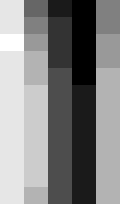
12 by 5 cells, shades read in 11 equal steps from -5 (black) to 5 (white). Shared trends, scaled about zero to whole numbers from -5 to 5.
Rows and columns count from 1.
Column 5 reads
0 0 1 1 2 2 2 2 2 2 2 2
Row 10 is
4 3 -2 -4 2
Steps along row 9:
down down down up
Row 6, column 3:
-2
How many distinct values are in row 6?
5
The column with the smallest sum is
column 4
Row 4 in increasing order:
-5 -3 1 2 4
